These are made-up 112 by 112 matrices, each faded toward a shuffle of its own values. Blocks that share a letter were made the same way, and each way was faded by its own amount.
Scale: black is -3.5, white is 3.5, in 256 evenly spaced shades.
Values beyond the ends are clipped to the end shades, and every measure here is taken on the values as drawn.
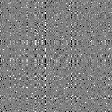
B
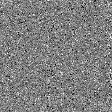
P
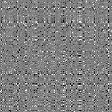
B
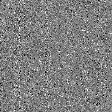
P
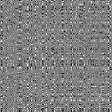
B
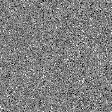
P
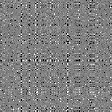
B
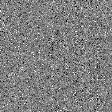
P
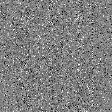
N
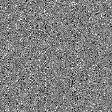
P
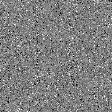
N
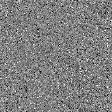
P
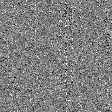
P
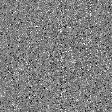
N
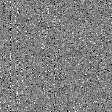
N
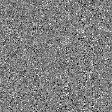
P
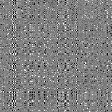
B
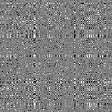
B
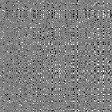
B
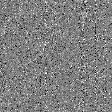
N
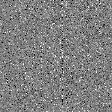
N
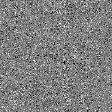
P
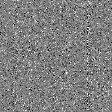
N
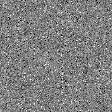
P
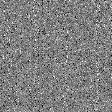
P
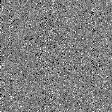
P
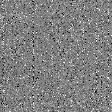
N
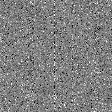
N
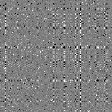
B
